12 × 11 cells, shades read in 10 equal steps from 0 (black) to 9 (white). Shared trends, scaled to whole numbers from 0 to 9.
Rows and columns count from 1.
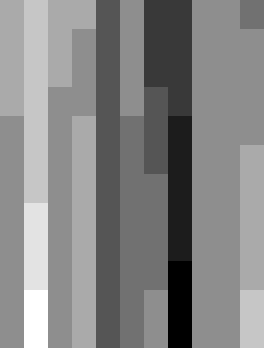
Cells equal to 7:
9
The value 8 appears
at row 8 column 2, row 9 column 2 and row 10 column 2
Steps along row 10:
up down up down up same down up same up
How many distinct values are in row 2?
5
